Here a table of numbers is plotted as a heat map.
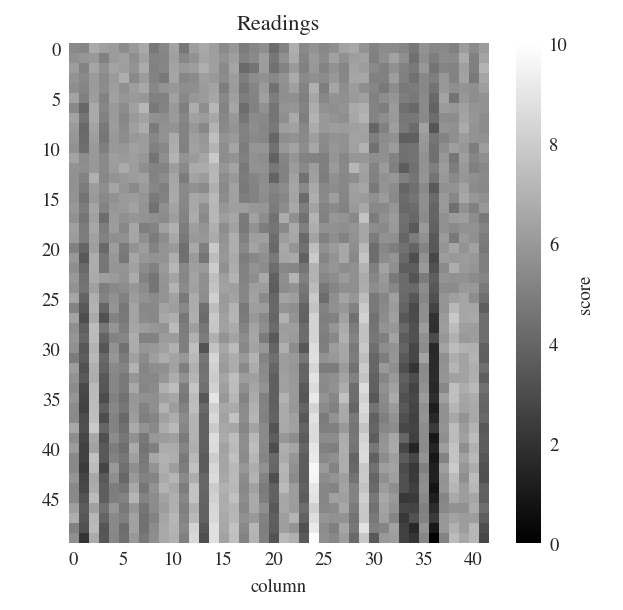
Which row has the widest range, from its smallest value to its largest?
49
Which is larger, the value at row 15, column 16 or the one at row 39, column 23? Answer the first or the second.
the first
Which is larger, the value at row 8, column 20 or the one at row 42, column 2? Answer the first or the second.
the second
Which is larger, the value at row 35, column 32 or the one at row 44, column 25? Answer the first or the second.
the first
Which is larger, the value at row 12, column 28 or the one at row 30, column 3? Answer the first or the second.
the first
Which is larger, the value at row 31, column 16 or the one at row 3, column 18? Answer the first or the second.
the first
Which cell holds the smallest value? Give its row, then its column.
49, 36
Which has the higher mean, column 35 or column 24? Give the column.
24
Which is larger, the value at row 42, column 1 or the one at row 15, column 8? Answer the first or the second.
the second
